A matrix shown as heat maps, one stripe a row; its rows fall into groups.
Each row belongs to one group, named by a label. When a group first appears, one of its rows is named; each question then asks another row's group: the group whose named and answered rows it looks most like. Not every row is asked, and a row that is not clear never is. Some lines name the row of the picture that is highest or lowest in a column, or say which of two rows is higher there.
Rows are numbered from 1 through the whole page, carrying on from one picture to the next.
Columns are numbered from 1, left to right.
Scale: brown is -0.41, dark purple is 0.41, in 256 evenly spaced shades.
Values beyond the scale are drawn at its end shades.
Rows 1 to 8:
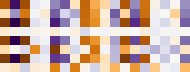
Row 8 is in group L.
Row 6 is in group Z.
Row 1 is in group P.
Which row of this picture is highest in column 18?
6
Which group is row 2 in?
P
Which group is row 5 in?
P
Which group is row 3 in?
P
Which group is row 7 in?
P
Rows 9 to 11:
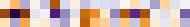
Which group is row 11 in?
P
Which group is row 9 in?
Z
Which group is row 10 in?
P
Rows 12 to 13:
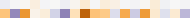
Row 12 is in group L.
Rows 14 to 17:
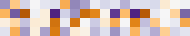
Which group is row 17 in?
Z
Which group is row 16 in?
L
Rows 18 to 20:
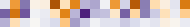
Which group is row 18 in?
L
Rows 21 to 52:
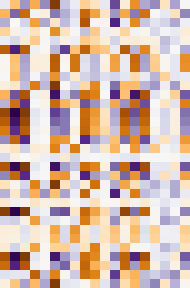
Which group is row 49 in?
P
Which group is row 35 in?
P
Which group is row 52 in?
Z
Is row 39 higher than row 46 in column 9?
No
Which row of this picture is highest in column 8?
31
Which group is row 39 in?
P
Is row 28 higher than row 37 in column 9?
Yes
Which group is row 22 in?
P
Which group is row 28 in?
L
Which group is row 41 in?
Z
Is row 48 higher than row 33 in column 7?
No
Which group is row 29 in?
Z
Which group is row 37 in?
L
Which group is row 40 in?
L
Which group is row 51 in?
Z
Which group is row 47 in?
L
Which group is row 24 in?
Z
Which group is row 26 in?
P
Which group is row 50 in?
P
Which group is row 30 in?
Z
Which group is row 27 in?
L
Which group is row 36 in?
L
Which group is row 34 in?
P
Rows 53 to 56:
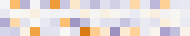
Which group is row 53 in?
Z
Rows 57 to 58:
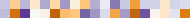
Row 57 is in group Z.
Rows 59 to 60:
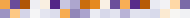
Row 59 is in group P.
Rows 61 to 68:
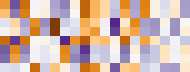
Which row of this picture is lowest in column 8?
65
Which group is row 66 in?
L
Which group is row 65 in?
P
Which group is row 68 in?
Z
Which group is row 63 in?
Z
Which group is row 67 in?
L
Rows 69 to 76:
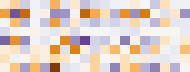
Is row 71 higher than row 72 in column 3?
Yes
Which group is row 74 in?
L
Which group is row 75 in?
Z
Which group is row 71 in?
Z
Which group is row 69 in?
Z
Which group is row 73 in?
L
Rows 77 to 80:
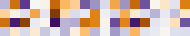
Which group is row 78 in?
Z
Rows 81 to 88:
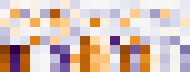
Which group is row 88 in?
P
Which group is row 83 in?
Z
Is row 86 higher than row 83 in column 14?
Yes
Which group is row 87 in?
P
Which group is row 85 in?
Z
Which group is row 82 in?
Z
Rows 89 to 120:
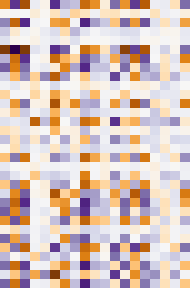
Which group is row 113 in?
P
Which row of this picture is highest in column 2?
94
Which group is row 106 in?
P
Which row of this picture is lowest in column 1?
94
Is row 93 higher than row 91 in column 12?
Yes
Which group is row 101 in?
Z
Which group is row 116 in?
P
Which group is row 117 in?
Z
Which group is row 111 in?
L
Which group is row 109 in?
P
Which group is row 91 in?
L
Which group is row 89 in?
P
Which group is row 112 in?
L
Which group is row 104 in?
Z
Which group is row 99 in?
Z
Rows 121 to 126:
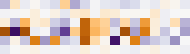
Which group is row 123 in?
P
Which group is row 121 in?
L
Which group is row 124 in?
P
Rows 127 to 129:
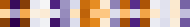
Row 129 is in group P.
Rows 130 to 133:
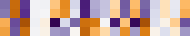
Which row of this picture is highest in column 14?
132
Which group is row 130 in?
L
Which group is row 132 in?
P
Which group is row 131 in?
L
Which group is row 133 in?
P
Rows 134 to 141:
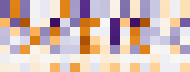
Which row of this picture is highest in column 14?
136
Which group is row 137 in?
Z
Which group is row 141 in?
L
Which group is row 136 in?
P
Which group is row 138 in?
Z
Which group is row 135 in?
L
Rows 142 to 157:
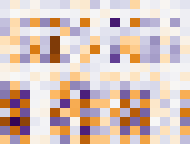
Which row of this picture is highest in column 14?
155
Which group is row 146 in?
Z
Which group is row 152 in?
L
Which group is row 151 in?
L
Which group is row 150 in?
L
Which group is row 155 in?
P
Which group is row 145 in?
L
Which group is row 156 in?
L
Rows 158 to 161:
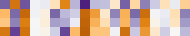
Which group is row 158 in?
L
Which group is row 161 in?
P
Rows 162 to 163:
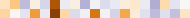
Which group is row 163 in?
Z
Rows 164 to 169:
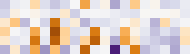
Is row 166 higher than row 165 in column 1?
No
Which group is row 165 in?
L
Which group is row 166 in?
Z
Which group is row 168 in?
Z
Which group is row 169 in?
Z
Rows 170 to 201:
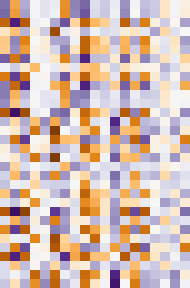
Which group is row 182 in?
P
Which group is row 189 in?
Z
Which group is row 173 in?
Z
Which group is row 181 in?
L
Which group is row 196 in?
Z
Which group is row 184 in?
Z
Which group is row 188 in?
L
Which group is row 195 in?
P
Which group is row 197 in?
L
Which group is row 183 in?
Z
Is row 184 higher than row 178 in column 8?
Yes
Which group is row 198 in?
P
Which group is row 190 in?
Z
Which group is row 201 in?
Z
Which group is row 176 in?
L
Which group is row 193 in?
P
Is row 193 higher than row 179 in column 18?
No
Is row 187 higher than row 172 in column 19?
No
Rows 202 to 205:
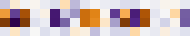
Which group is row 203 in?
P
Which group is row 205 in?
Z
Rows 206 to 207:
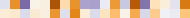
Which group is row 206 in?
L
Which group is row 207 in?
L
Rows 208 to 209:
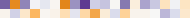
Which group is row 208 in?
L
